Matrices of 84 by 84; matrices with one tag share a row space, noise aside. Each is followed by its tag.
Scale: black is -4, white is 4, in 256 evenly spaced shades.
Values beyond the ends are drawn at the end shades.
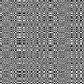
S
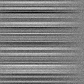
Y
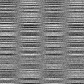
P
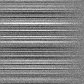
Y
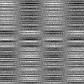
P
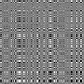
S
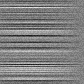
Y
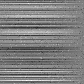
Y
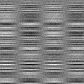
P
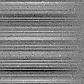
Y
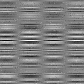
P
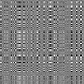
S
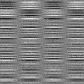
P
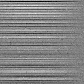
Y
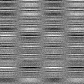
P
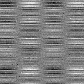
P
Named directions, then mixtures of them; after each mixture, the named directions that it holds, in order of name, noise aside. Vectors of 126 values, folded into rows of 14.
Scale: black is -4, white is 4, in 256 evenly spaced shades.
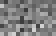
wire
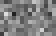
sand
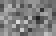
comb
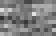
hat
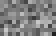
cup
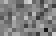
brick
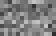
cup, hat, sand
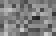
comb, cup, hat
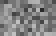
comb, sand, wire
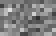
comb, hat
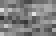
hat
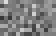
brick, hat, wire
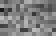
hat, wire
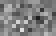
comb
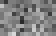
sand, wire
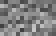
cup, wire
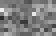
hat, sand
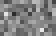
sand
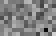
brick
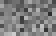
brick, sand, wire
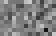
brick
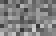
wire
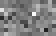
brick, hat, sand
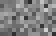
brick, wire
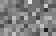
brick, cup, wire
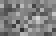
comb, hat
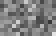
brick, comb, cup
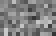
cup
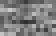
hat, wire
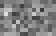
comb, hat, sand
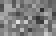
comb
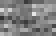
hat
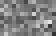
cup, hat, sand
